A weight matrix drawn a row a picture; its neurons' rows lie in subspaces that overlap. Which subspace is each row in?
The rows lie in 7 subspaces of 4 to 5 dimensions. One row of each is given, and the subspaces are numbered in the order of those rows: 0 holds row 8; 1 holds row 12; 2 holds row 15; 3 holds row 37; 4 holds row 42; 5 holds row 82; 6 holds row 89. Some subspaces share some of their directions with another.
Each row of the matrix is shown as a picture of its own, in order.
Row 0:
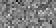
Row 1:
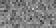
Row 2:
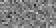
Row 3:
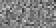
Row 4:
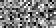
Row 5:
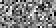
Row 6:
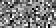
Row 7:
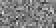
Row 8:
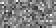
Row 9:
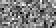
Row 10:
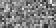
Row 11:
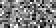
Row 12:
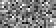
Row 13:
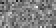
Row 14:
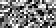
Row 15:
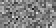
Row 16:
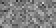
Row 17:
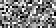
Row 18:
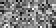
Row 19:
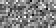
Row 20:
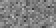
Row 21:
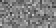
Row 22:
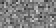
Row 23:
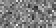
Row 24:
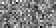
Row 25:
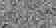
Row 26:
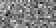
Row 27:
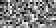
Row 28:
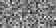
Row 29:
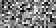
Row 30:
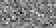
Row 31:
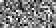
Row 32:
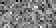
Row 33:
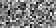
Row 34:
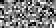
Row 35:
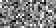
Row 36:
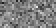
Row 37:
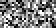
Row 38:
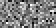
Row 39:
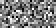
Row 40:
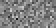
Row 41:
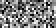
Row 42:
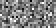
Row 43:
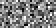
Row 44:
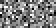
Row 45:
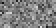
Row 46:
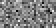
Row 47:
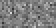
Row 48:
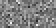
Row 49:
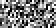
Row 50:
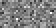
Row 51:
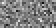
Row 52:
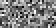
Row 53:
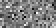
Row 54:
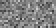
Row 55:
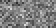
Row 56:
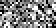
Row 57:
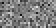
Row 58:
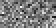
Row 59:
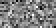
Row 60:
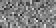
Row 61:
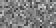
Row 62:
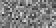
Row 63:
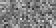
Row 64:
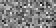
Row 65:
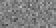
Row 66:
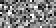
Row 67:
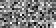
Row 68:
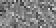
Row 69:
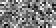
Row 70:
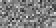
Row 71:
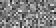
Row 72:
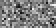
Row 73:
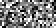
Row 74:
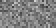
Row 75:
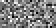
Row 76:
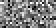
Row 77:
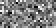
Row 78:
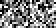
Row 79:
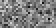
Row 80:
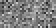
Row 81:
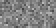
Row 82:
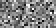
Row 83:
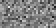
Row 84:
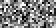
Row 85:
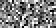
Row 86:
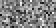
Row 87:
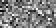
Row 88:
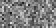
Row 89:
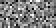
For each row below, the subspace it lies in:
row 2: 2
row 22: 5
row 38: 5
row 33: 5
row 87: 3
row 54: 5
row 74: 4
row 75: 2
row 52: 3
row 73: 6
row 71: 5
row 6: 3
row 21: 3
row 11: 4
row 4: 4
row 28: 5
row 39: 4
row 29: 1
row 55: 1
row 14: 6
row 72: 2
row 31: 4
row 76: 5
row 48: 3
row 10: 0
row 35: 4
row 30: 2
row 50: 4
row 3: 0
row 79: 3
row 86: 4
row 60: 6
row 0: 3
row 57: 3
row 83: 0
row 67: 4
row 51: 4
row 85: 5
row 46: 4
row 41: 6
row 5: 3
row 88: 1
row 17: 3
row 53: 6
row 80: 1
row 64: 0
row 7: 4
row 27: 5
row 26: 0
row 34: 4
